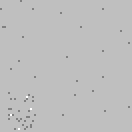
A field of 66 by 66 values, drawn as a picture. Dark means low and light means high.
Slope: none. Roughest part: bottom left. Histogram: skewed, a long tail of low values. Mirror symmetry: none. Odd patch: rougher, in the bottom left. Stripes: none.
